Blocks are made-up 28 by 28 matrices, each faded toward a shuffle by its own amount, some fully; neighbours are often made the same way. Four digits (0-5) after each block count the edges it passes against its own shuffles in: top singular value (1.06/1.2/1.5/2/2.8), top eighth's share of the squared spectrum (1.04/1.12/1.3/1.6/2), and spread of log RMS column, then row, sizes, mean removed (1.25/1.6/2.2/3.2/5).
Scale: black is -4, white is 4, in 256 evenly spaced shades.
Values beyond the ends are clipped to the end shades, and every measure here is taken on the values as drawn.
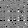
3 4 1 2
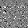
3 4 1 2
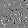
3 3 0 1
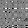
4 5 2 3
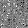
2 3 1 0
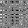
4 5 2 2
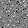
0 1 0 0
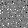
1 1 0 0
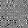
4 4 1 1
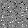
2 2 0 1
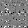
3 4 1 2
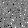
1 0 0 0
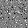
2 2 0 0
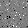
1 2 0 0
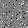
1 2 0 0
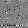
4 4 1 2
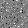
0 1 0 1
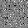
3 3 1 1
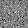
0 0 0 0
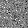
0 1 0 0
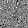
1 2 0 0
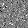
0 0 0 0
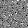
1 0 0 0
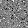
0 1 0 1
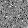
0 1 0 0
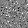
1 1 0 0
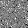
0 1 0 0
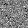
0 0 0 0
